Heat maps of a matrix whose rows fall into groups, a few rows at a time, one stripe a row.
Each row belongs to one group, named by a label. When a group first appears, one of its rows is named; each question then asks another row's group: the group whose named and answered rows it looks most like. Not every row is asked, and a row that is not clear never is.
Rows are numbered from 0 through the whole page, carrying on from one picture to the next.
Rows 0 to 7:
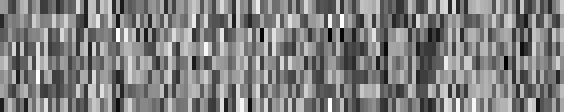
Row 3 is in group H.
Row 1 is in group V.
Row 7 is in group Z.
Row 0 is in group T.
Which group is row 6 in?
T
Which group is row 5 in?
H
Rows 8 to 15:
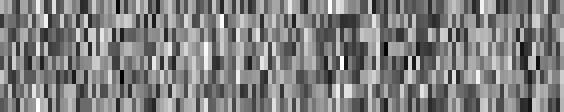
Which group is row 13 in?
T
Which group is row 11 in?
H
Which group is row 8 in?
V
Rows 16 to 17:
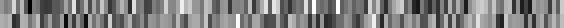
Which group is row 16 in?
H
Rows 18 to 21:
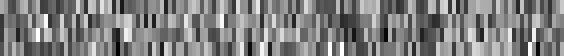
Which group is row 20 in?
Z
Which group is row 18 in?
T
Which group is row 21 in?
H
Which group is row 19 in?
Z
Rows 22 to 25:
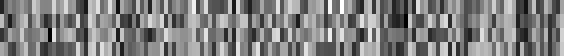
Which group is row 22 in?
V
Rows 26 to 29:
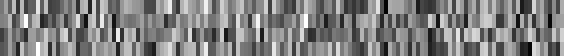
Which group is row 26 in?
H
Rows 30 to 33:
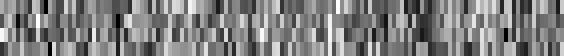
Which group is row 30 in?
H
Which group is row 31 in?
Z
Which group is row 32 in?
H
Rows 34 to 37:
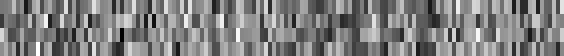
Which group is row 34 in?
H
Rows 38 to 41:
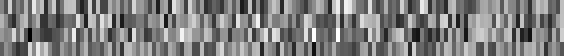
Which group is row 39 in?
T
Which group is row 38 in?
V
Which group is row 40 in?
H
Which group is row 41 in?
Z
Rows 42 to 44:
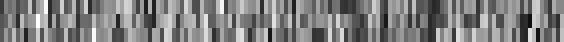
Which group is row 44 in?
H
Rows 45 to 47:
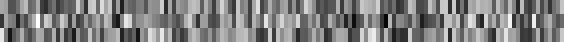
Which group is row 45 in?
T
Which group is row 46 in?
Z
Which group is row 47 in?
T
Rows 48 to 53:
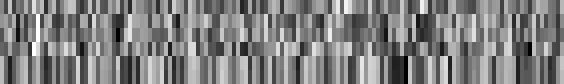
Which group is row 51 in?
V
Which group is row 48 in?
V
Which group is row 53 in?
T
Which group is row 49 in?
H
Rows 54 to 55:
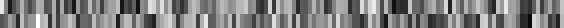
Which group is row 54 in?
T
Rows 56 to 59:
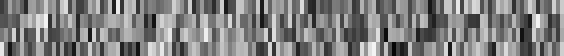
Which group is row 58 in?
H
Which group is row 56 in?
Z
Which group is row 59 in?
T
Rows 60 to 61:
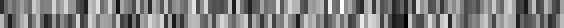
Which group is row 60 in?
V
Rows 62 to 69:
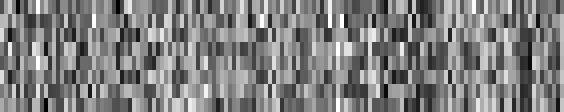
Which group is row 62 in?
Z
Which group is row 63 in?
H
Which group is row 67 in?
T
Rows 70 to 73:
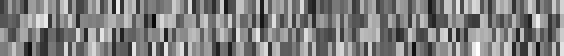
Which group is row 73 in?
H
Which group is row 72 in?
T
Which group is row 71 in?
V
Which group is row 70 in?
Z
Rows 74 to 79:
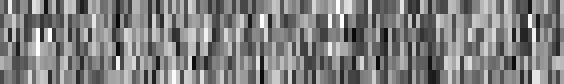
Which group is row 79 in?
Z
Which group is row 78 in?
Z
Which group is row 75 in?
H
